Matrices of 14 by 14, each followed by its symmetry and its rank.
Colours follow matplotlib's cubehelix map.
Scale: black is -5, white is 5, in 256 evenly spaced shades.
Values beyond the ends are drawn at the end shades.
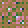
symmetric, rank two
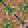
symmetric, full rank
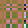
neither, rank one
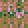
neither, rank three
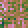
neither, rank three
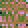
neither, rank two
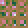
symmetric, rank two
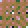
symmetric, rank two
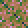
symmetric, full rank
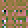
neither, rank two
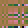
neither, rank one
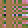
neither, rank one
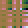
neither, rank one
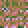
neither, rank three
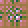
symmetric, rank two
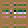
neither, rank one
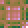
symmetric, rank two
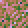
symmetric, full rank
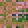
neither, rank three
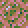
symmetric, full rank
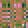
neither, rank two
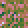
neither, rank three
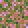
symmetric, full rank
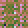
neither, rank three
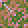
symmetric, full rank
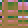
neither, rank one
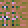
neither, rank two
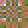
symmetric, rank two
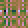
neither, rank two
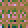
neither, rank two
